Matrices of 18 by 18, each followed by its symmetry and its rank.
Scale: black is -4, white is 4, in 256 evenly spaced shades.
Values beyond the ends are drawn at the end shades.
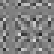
antisymmetric, rank two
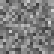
neither, full rank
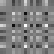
symmetric, rank one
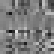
neither, rank three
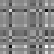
symmetric, rank one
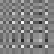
symmetric, rank one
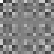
symmetric, rank two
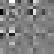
antisymmetric, rank two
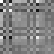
symmetric, rank two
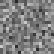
neither, full rank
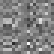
neither, rank three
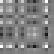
symmetric, rank one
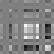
symmetric, rank one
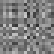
antisymmetric, rank two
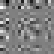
antisymmetric, rank two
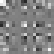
symmetric, rank two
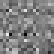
neither, rank three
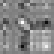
symmetric, rank two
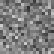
neither, full rank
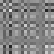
symmetric, rank two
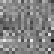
neither, rank three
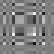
symmetric, rank one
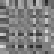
antisymmetric, rank two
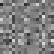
neither, rank three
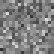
neither, full rank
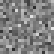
neither, full rank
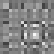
symmetric, rank two
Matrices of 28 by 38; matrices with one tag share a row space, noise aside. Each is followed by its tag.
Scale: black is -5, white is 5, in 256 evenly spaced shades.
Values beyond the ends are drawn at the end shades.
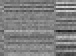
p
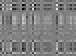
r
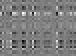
r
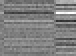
p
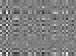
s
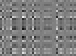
r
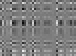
r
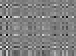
s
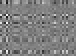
s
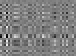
s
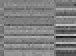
p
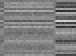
p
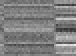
p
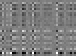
r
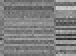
p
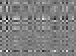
s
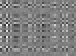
s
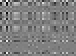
s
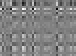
r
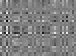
s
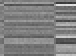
p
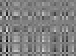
s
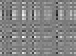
r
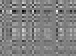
r
